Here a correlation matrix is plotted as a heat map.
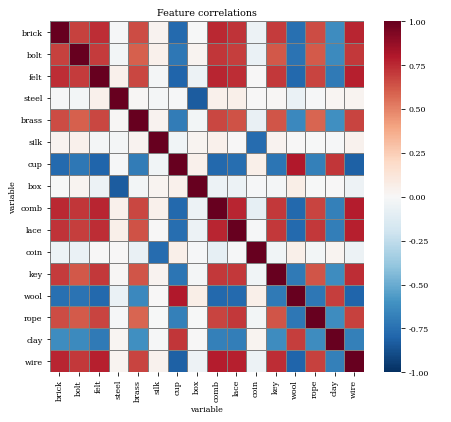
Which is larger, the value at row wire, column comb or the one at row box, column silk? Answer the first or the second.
the first
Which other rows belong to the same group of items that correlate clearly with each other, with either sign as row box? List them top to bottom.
steel
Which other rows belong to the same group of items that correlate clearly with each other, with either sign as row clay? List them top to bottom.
brick, bolt, felt, brass, cup, comb, lace, key, wool, rope, wire
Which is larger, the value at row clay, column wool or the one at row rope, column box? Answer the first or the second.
the first
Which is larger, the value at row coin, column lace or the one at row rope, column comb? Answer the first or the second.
the second
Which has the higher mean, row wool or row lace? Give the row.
lace
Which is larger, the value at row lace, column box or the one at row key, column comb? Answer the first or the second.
the second
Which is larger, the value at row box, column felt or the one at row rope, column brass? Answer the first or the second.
the second
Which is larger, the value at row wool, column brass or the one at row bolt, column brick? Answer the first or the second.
the second
